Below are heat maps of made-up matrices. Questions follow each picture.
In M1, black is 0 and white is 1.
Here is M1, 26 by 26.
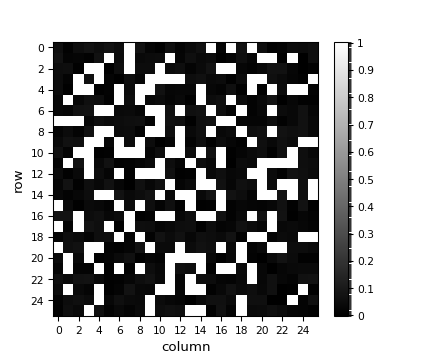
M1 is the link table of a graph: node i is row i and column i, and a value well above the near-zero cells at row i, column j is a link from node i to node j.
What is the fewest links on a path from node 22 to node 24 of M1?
3
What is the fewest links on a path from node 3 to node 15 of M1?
3
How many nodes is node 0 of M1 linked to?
4
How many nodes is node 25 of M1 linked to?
5
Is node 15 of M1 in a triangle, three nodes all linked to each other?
no
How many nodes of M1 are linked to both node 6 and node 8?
8
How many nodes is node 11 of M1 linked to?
9
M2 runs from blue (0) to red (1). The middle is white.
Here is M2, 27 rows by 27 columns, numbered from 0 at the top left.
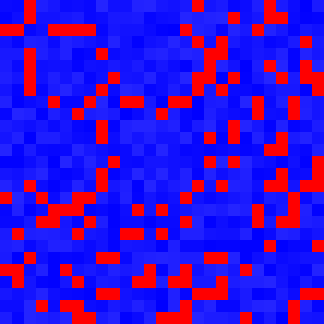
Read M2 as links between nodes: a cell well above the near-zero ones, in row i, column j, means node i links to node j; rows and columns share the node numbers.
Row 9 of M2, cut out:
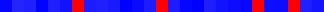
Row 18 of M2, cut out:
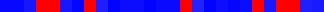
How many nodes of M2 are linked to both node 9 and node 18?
2
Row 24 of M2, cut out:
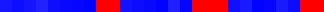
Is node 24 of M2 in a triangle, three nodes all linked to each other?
no
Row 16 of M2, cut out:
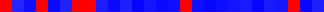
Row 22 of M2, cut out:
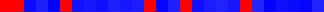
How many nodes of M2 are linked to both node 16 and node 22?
2
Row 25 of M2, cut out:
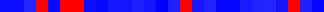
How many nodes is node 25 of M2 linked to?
5
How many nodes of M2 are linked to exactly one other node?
0
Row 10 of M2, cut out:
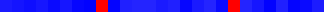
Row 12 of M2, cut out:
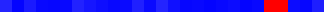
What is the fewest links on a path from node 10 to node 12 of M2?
4
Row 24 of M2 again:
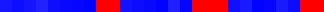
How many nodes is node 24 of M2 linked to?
7
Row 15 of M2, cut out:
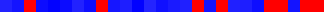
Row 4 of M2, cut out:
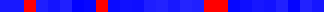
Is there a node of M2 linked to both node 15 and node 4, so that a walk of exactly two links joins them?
yes
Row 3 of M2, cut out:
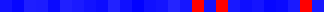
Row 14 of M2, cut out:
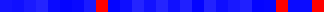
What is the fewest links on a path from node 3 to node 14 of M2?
3
